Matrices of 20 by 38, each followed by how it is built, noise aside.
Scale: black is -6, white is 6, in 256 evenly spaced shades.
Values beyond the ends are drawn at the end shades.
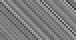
Toeplitz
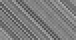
Toeplitz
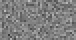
noise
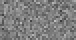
noise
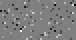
sparse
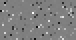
sparse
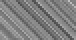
Toeplitz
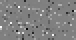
sparse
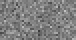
noise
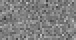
noise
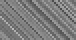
Toeplitz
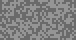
noise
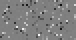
sparse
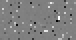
sparse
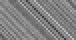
Toeplitz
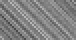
Toeplitz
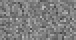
noise
